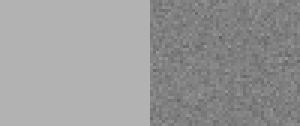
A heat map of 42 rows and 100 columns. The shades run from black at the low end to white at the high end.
The table splits into one row of 2 panels. Panel 1,1: high, flat. Panel 1,2: middling, fine-grained, faint in contrast.
